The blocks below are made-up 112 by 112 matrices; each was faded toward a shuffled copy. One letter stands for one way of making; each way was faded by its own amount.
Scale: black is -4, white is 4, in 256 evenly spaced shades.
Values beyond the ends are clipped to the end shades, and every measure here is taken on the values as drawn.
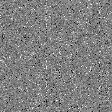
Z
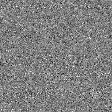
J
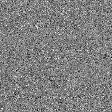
J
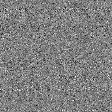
J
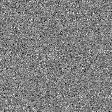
J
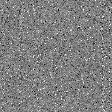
Z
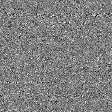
J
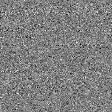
J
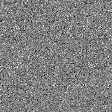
J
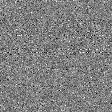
J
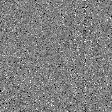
Z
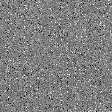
Z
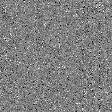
Z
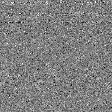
J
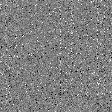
Z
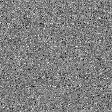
J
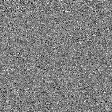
J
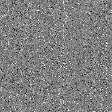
Z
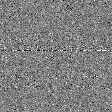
J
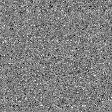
J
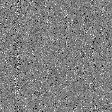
Z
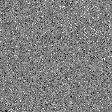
Z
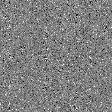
Z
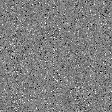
Z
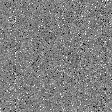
Z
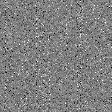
Z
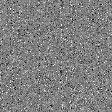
Z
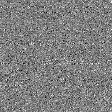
J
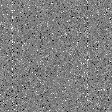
Z
